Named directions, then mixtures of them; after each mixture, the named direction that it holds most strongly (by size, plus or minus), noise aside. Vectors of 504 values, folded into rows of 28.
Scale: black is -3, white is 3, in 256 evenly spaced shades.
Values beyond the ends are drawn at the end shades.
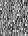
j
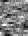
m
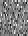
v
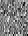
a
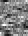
m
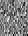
a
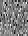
v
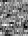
m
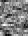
m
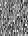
j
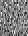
v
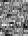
m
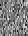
j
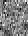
v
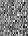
a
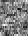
m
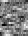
m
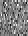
v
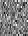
v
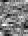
m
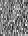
j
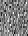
v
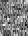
j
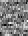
m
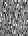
v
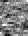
m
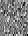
a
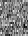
j
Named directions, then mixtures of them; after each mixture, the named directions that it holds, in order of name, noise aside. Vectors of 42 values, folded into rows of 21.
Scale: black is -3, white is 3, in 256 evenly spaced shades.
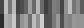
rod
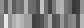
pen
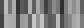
rod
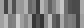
pen, rod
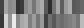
pen, rod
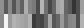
pen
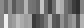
pen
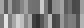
pen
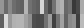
pen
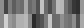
pen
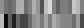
pen, rod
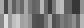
pen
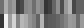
pen, rod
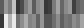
pen, rod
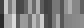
rod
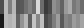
rod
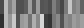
rod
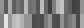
pen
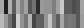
pen, rod
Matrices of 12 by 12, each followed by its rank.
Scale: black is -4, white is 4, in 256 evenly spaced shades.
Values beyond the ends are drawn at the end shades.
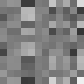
two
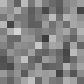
full rank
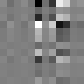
one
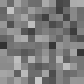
full rank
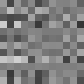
two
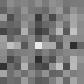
two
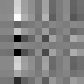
one
